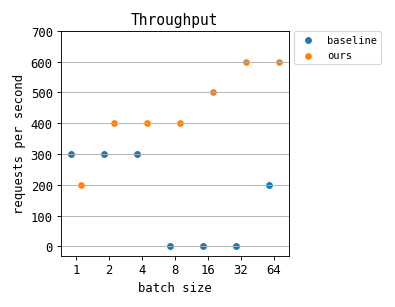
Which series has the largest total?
ours
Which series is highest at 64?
ours
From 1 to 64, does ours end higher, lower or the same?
higher
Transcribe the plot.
Title: Throughput
x-axis: batch size, ticks 1 2 4 8 16 32 64
y-axis: requests per second, ticks 0 100 200 300 400 500 600 700
Legend: baseline, ours
Values:
baseline: 300 300 300 0 0 0 200
ours: 200 400 400 400 500 600 600
